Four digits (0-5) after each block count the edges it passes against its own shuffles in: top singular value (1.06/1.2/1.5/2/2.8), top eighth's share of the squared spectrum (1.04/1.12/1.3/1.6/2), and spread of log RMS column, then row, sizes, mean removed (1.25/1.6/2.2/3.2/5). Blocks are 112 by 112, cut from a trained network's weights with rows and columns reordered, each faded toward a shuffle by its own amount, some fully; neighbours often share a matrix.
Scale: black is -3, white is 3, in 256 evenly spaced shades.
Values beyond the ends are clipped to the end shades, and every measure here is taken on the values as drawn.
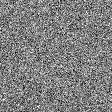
0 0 0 0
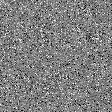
2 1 0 1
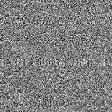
4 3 1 2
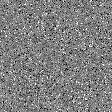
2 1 0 1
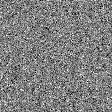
1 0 0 0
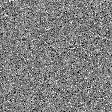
0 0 0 0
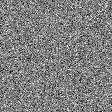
0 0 0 0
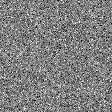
0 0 0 0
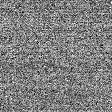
2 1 0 0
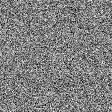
0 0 0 0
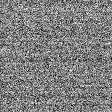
2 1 0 0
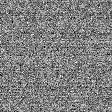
2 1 0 0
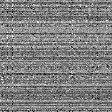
5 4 3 2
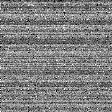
5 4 2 2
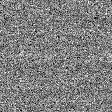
1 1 0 0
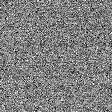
1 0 0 0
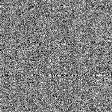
3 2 1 2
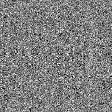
2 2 1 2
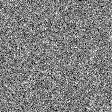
1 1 0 0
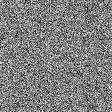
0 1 0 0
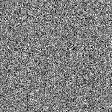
3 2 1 2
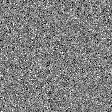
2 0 0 0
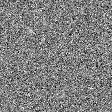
1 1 0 0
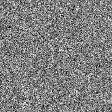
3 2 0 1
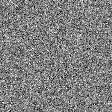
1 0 0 0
